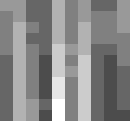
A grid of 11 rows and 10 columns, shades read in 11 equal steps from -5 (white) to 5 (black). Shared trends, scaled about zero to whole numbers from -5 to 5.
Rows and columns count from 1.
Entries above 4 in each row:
0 0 0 0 0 0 0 0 0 0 0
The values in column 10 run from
-1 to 2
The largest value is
2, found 12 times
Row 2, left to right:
0 -1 1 1 -2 0 -1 0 0 -1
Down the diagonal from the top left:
-1 -1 0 1 -3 0 -3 1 2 1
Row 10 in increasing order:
-5 -3 -2 -1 0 1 1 1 1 2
